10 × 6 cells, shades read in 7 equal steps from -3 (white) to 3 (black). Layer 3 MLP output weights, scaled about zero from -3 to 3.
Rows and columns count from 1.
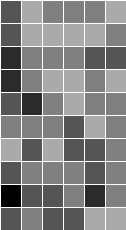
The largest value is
3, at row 9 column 1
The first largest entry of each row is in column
1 1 1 1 2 4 2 1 1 1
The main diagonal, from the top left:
1 -1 0 -1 0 0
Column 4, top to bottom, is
0 -1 0 -1 -1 1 1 0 0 1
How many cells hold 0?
24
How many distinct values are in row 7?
3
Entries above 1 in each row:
0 0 1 1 1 0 0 0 2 0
